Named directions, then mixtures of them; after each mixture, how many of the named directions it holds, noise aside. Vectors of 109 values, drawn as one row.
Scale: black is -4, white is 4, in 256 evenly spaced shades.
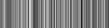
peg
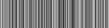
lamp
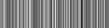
two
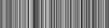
one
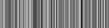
two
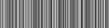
two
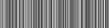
two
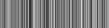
one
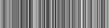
one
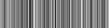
one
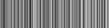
two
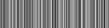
two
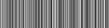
two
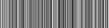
one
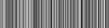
two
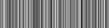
two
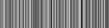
two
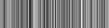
one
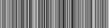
two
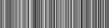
one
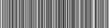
one
